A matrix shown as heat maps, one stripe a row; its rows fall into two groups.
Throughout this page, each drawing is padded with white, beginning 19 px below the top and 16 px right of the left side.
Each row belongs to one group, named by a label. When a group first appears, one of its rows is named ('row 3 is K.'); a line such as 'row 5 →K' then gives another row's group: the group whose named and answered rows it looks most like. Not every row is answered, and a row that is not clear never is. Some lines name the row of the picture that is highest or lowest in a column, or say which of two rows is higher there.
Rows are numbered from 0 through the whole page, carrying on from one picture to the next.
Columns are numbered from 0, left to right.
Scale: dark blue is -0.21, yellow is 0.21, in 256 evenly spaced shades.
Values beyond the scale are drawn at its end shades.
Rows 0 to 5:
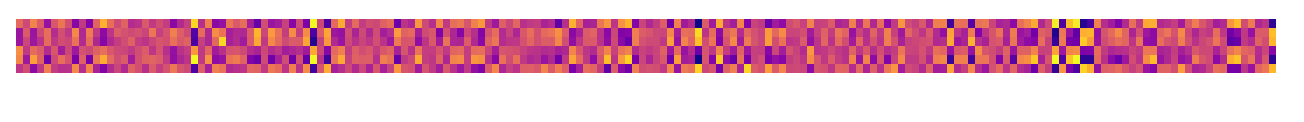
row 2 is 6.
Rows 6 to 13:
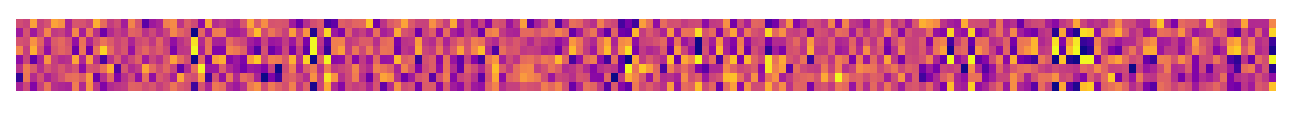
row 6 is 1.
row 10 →6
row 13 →6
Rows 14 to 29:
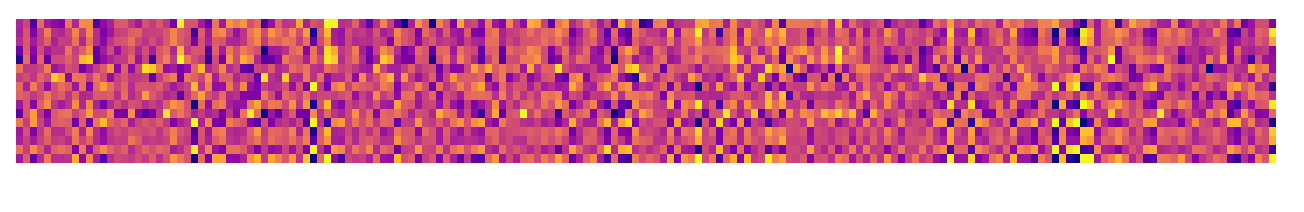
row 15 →6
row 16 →6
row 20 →1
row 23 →6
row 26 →6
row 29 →6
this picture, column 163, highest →24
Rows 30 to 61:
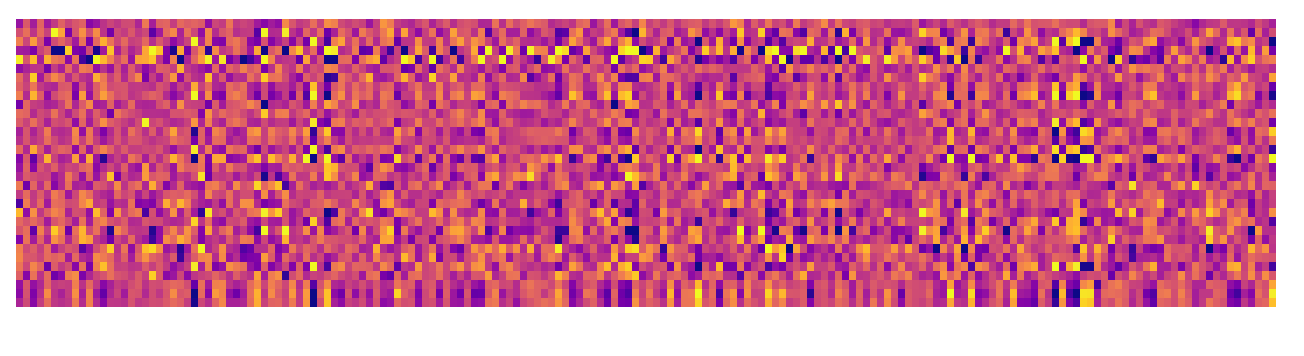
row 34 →1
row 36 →1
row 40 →1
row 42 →6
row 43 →6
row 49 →1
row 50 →1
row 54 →1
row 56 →1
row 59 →6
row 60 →6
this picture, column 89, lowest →33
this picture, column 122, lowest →53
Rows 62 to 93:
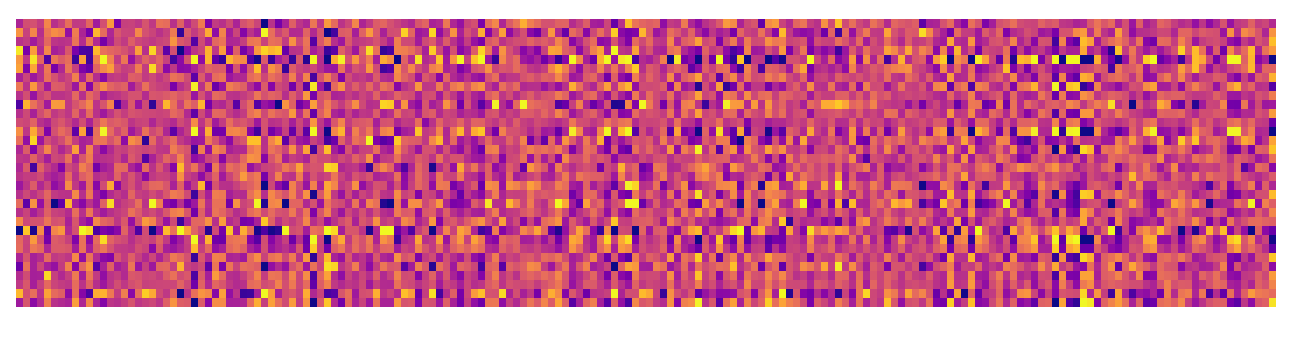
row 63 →1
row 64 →6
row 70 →6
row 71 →1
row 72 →6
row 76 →6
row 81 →6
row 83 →6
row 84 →1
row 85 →1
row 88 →6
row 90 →6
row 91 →6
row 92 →1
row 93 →6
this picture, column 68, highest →71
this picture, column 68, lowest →66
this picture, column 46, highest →66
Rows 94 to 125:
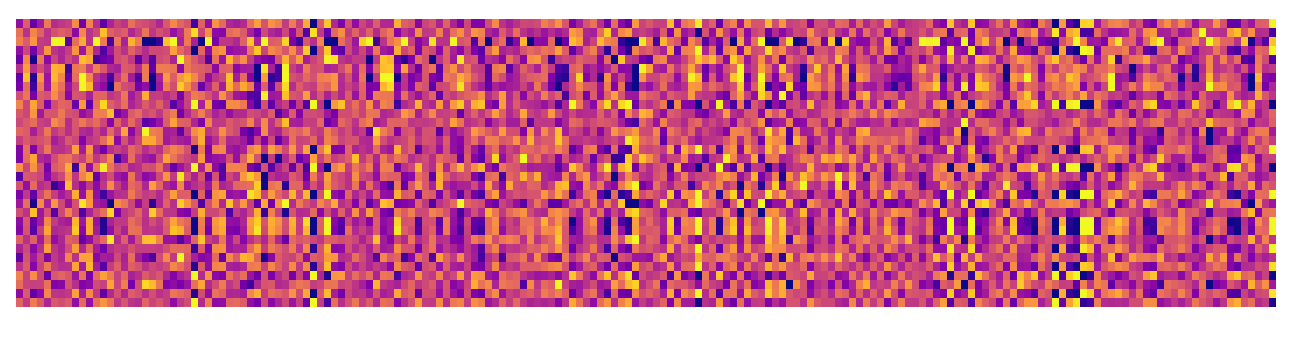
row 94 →6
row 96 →1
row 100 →1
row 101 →1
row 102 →1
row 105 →1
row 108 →6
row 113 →6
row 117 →6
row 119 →6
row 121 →6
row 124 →6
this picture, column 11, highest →96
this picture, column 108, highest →112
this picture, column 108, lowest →96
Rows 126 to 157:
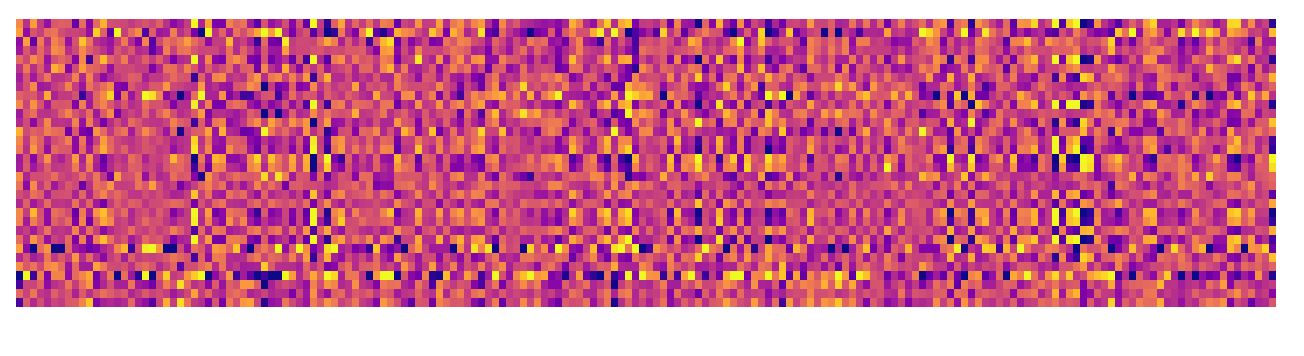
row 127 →1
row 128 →1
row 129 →1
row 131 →1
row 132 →6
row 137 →6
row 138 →1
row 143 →1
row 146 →6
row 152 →6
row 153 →1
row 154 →1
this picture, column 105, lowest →151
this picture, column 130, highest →127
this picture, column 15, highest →151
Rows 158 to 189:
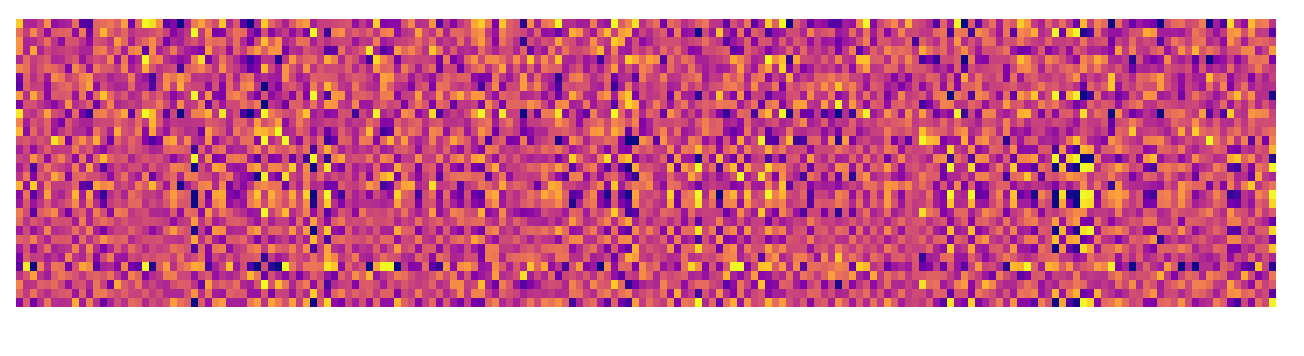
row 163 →1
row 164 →1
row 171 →1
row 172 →6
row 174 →6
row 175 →1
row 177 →6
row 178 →6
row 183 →6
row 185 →1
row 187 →1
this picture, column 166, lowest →185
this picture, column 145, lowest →177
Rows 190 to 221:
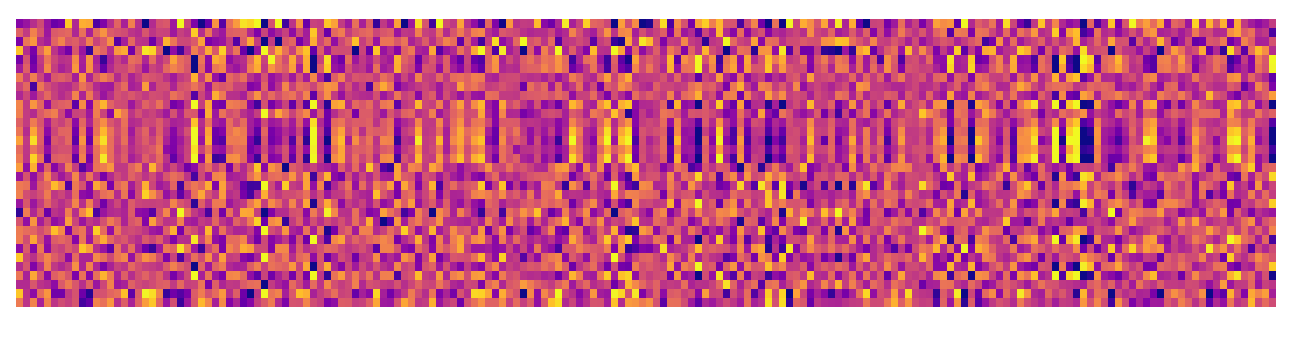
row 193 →1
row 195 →6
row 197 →1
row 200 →1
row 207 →6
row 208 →1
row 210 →6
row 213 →1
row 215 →1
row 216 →1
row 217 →6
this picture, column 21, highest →192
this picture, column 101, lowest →193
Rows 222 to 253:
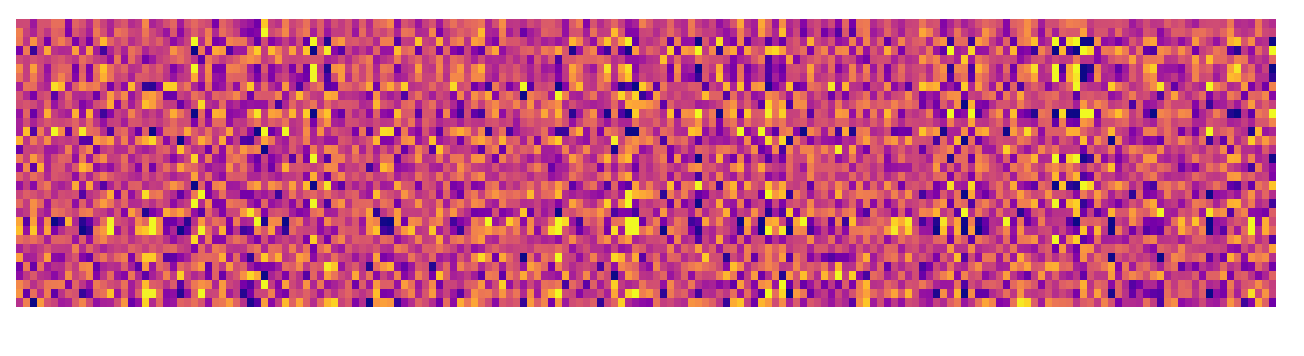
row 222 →1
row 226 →1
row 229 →1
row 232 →6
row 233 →6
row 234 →1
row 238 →1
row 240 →6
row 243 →1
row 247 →6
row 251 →1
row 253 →1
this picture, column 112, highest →244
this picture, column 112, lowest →234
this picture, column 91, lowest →229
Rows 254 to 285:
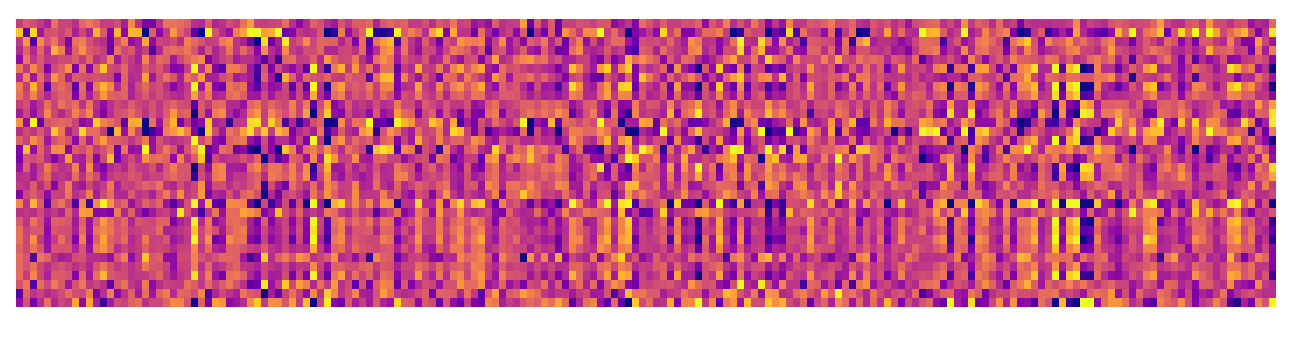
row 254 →1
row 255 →1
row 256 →1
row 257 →1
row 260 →1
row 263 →6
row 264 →6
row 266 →1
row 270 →6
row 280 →1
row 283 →1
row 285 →6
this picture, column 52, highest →268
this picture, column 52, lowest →255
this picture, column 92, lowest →268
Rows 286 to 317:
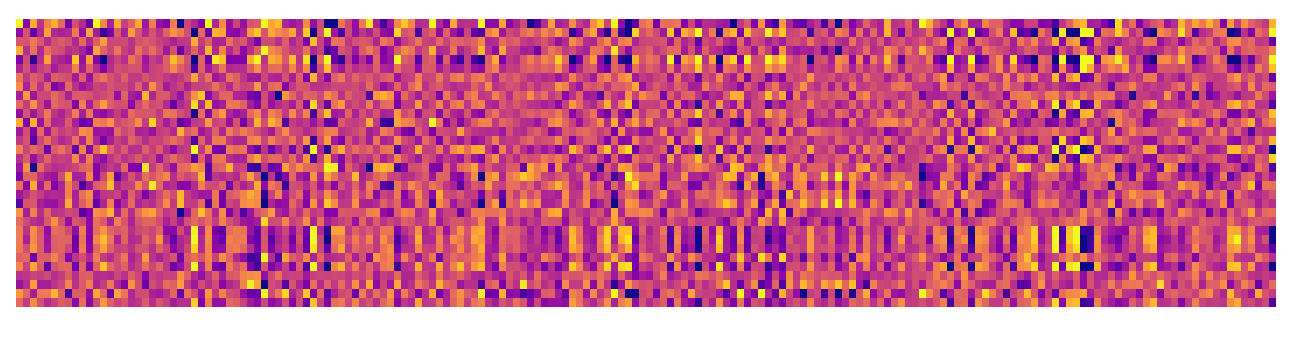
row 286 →1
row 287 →6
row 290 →6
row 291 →6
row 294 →1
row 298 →1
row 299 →6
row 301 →6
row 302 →1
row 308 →1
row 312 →1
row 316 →1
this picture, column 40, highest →302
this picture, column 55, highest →286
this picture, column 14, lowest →303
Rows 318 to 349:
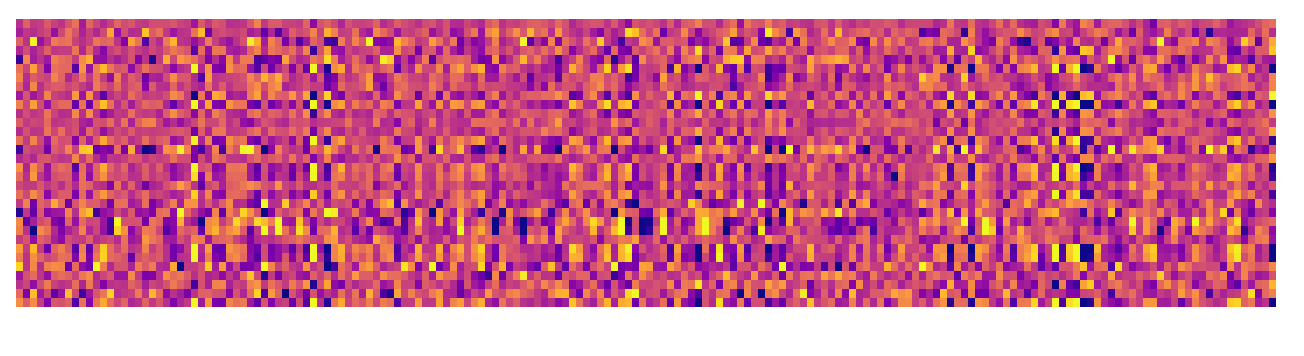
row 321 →6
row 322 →1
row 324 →1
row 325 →1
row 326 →6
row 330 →6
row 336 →1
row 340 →1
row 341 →1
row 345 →1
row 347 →6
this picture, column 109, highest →345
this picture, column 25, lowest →326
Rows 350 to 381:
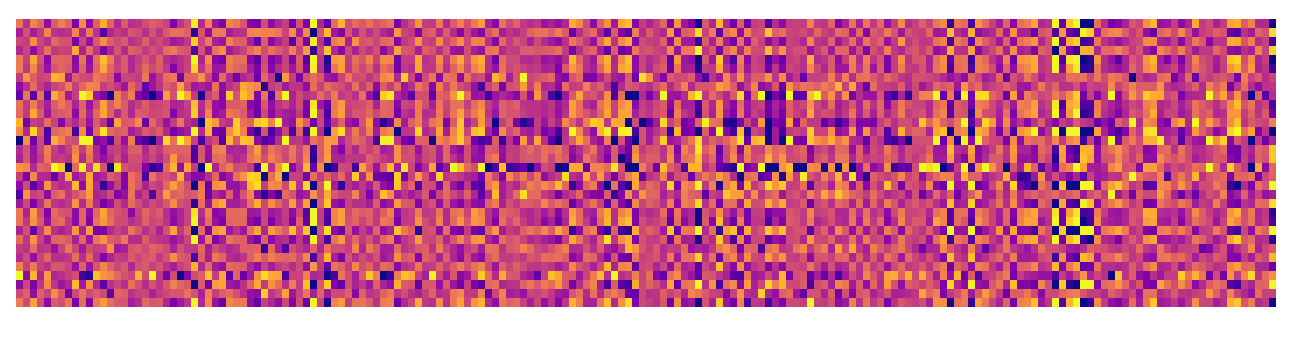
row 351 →6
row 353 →6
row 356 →1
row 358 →1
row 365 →6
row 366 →1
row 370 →6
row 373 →6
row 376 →6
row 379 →6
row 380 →1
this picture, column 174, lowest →368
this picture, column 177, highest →366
